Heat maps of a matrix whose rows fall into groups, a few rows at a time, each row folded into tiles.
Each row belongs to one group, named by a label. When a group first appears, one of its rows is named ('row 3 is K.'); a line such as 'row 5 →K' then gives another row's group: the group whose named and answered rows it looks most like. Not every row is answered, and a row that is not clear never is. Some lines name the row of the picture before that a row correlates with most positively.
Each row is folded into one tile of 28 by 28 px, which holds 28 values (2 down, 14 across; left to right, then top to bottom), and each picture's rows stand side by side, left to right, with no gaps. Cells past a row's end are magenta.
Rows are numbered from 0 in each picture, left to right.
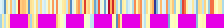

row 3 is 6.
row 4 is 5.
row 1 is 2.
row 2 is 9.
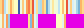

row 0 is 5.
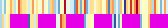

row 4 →6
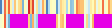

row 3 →6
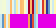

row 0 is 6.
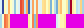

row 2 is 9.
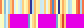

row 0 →5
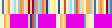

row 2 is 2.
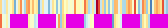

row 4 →9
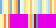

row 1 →5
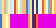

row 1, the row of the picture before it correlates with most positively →1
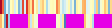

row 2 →5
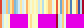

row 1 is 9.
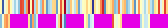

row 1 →6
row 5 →6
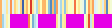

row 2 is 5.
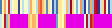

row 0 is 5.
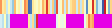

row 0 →6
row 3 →2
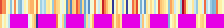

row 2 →9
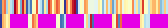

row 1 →2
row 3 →5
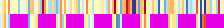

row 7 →5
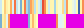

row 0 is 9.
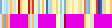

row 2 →5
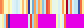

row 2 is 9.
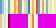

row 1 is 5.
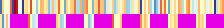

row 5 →2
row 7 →5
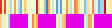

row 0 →6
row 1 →2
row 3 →2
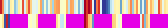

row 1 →5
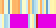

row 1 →5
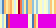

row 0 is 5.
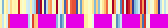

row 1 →2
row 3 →9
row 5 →6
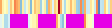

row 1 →2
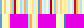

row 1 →9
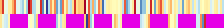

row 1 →5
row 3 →6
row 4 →9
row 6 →9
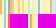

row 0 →5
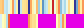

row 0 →5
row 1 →2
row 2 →5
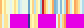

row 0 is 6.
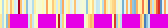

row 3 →2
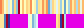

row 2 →5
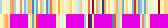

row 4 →9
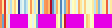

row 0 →6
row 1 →9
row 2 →5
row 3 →9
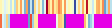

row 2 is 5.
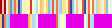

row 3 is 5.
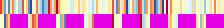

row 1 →2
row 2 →5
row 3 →5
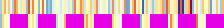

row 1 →6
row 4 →9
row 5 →2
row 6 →9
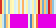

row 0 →5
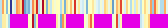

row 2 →5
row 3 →2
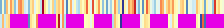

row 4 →9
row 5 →2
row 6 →6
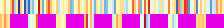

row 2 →9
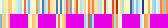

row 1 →2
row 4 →6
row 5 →2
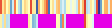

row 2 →5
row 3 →9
